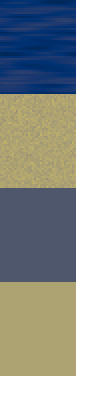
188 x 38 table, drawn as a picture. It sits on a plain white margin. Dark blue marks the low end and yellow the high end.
It is made of 4 by 1 panels. Panel 1,1: very low, streaked across, faint in contrast. Panel 2,1: high, fine-grained, faint in contrast. Panel 3,1: low, flat. Panel 4,1: high, flat.
